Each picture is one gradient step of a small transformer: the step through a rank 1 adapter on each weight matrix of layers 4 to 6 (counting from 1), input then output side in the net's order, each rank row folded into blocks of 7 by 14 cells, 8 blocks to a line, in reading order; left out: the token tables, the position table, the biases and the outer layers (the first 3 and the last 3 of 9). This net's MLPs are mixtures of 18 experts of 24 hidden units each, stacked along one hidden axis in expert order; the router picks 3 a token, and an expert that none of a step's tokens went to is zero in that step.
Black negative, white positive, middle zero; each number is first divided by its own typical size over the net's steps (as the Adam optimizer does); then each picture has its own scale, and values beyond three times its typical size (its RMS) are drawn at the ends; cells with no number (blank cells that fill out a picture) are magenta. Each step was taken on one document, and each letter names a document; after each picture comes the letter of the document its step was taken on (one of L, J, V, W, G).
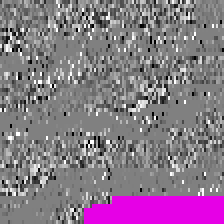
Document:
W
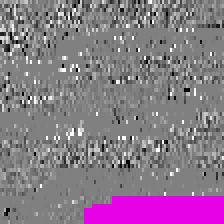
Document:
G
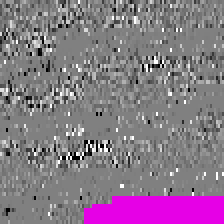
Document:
G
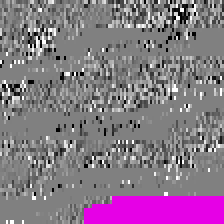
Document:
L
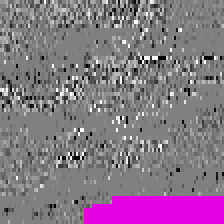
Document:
G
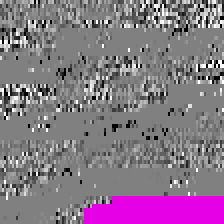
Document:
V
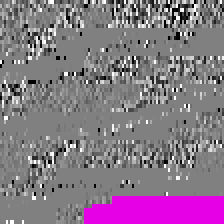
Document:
L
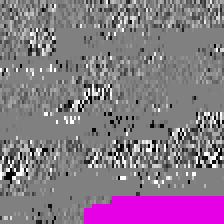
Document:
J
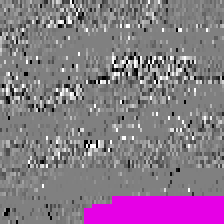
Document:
G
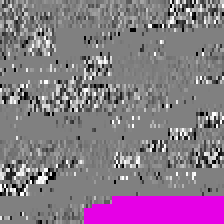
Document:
J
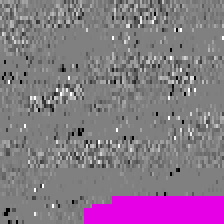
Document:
G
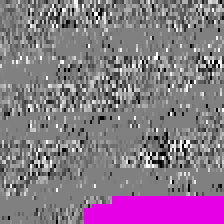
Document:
V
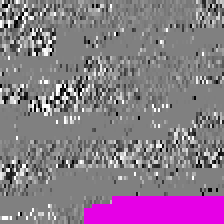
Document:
J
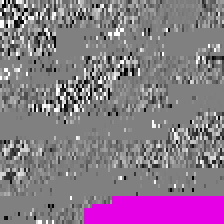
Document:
J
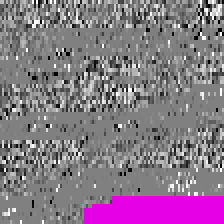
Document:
V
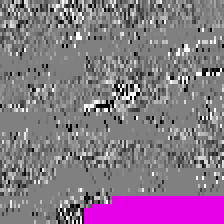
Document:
W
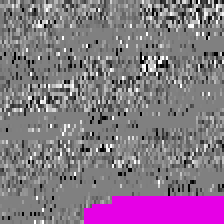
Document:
V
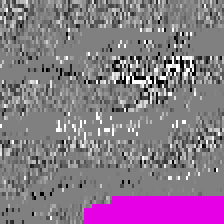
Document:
L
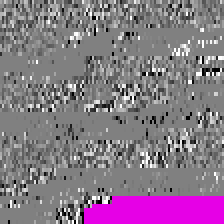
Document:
W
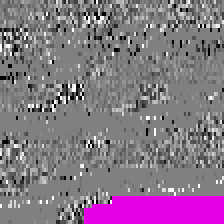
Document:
W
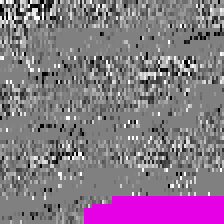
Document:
V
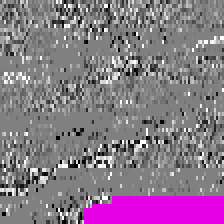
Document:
W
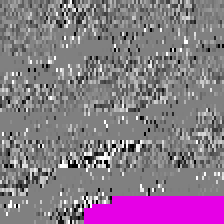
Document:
W
